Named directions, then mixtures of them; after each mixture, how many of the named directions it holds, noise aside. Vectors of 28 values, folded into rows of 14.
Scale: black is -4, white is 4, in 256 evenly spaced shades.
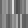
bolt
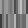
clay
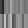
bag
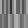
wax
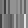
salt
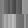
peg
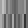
three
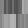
one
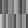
one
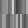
one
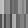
two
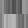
one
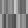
two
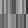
three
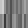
one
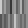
three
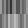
two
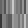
two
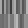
one
